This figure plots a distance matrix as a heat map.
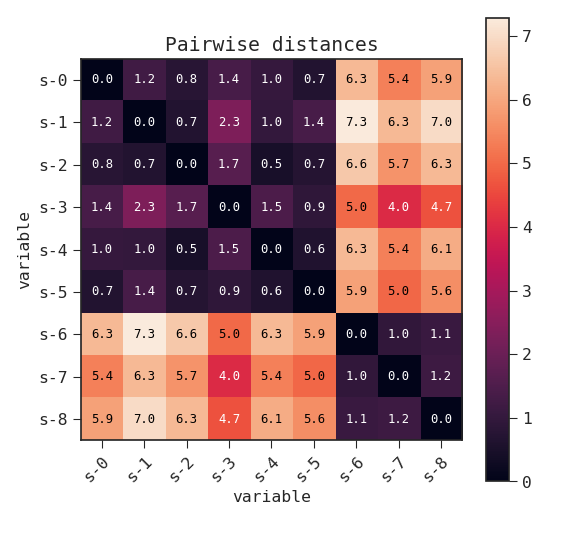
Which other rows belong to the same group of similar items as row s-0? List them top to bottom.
s-1, s-2, s-3, s-4, s-5
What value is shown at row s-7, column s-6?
1.0
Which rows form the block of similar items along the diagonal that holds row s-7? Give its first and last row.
s-6 to s-8
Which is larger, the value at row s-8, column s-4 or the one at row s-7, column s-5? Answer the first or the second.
the first
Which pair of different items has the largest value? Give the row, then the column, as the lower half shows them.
s-6, s-1
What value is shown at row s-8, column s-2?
6.3
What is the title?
Pairwise distances
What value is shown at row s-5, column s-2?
0.7
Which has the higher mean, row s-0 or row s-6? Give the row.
s-6
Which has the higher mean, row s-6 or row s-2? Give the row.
s-6
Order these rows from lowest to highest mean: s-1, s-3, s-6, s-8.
s-3, s-1, s-8, s-6
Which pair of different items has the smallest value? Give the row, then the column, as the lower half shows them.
s-4, s-2
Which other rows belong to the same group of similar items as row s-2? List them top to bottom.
s-0, s-1, s-3, s-4, s-5
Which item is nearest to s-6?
s-7
